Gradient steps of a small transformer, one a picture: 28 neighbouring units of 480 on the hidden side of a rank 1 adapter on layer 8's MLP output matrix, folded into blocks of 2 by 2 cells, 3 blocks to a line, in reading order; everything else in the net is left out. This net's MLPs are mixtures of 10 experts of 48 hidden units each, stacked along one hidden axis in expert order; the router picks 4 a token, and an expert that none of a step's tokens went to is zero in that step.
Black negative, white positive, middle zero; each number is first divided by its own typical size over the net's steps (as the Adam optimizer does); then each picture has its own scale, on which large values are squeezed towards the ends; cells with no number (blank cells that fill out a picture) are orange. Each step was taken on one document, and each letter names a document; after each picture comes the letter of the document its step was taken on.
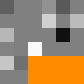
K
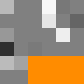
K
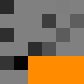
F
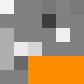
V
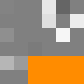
K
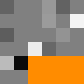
F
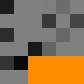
F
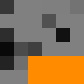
V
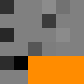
F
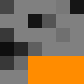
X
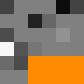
X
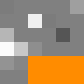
X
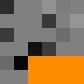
F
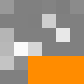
V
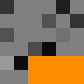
F
